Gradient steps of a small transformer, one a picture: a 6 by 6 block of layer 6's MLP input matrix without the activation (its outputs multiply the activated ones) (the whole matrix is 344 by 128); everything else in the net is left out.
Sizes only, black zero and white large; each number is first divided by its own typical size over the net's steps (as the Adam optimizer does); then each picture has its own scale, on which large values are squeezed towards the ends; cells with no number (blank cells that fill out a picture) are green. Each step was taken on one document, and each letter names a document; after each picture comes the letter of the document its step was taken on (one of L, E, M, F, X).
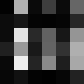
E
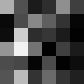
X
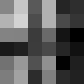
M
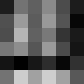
M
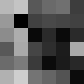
X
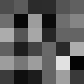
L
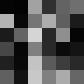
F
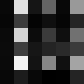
E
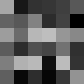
L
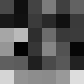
F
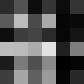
M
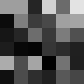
L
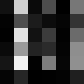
E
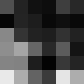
X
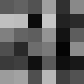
M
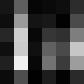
E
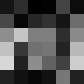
L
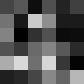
M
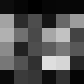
L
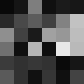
F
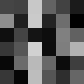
F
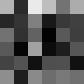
F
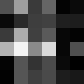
M
